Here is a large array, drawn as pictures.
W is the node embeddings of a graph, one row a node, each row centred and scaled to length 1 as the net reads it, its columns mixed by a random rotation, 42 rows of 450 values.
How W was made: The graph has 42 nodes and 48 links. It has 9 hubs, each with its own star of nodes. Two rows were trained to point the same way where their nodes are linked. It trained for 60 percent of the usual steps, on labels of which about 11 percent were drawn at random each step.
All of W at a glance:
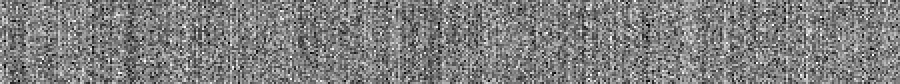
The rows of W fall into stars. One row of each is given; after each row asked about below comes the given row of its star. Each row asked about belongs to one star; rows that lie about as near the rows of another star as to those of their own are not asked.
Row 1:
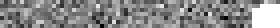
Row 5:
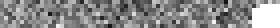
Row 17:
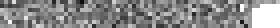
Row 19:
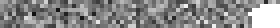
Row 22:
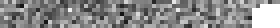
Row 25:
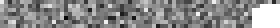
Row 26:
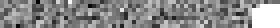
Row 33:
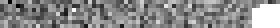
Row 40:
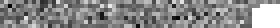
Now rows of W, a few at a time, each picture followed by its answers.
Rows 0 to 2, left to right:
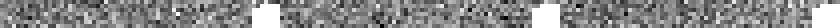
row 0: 25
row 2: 33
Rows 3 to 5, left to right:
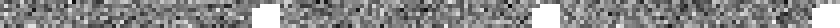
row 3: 25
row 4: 1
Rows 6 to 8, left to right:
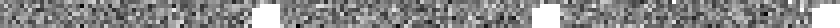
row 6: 1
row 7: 5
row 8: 17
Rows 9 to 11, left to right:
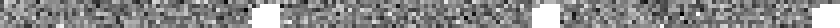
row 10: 40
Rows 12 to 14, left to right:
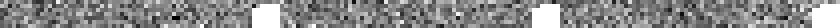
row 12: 26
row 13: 25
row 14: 17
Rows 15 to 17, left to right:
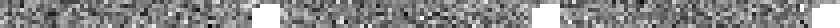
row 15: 22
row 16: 17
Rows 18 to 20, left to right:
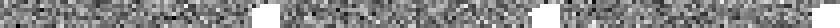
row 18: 26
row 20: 25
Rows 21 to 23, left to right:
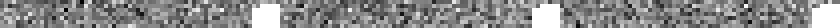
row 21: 17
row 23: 26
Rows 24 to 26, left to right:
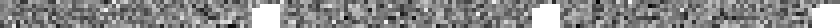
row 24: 1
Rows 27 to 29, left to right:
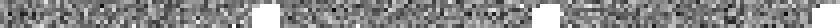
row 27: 19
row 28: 1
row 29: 5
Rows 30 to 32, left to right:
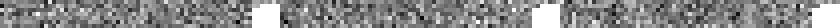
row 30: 40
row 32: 5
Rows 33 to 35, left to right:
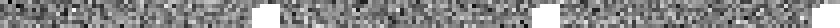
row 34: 17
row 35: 40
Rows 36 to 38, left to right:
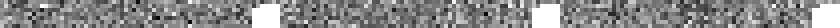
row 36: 26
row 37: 33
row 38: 5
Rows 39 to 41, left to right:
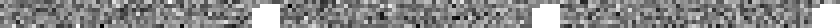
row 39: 1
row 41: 40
